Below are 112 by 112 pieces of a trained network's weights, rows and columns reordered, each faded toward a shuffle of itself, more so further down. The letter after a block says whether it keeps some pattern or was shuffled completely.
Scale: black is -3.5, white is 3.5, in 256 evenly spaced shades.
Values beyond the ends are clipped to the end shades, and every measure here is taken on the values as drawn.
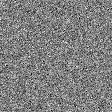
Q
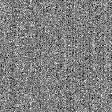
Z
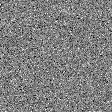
Q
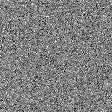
Q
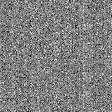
Z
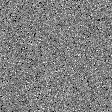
Q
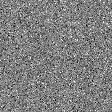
Q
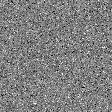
Q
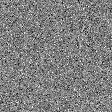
Q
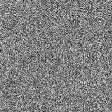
Z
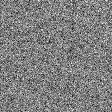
Q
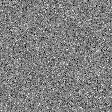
Q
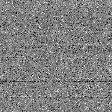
Z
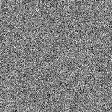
Z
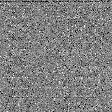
Z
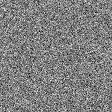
Q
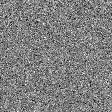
Q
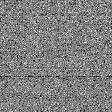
Z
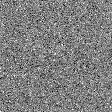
Q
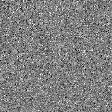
Z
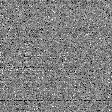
Z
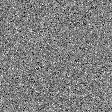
Q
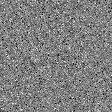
Q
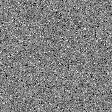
Q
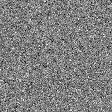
Q
